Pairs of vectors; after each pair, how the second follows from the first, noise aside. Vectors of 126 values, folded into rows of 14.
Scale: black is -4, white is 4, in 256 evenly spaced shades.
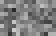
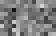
copied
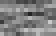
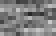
copied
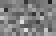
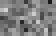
sign-scrambled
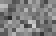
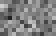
copied
